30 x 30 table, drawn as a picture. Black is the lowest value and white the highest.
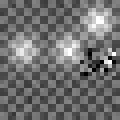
Ninth with the highest average: top right. Bumps: three. Roughest part: middle right. Odd patch: rougher, in the middle right.
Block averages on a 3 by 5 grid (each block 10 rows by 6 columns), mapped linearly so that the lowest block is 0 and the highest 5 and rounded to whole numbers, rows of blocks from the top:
11145 | 33421 | 00000
